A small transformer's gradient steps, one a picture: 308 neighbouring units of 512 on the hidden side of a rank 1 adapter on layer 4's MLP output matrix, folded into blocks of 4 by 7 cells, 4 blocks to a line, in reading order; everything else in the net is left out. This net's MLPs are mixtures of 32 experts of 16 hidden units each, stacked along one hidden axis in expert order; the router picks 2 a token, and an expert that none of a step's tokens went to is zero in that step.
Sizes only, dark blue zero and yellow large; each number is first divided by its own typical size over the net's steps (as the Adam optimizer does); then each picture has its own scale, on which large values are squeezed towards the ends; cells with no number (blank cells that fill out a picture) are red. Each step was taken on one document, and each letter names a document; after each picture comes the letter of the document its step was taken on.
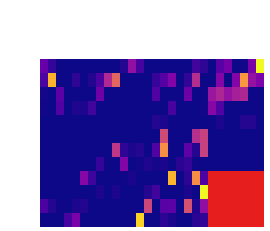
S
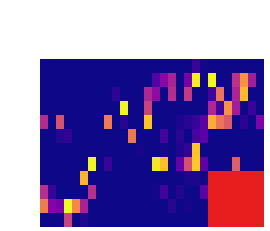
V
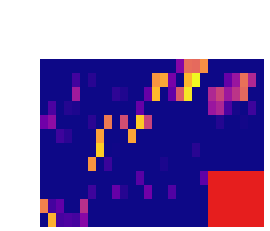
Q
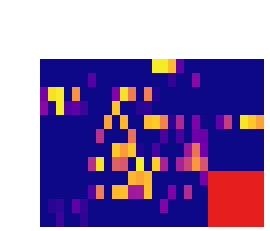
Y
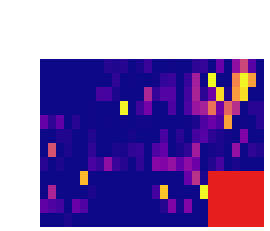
V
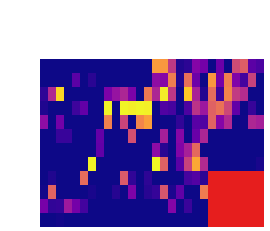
V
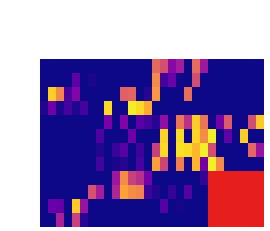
Y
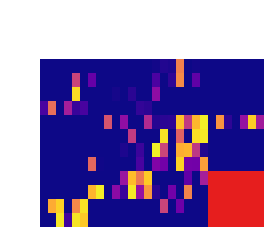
Y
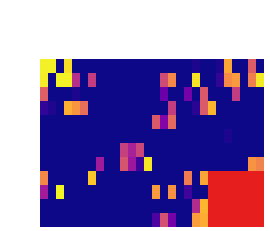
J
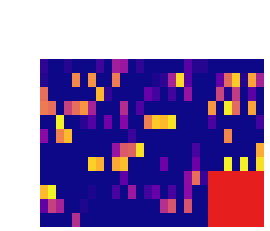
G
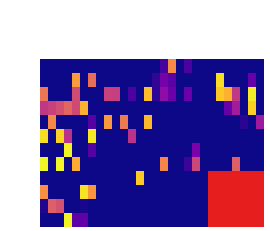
G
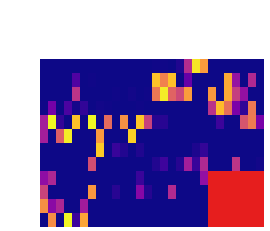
Q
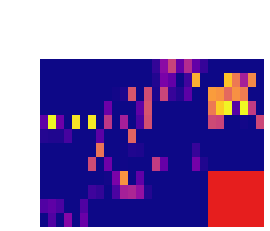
Q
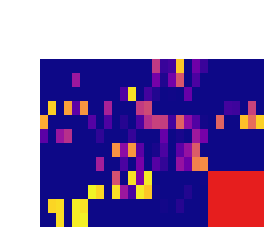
Y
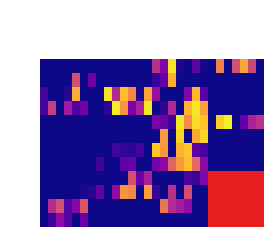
Y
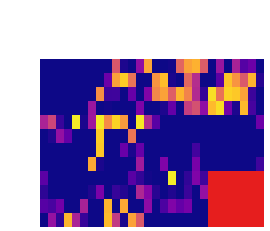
Q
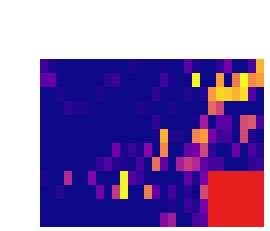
S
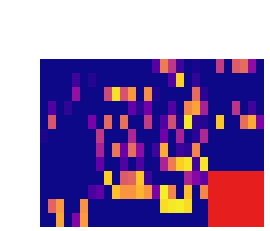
Y
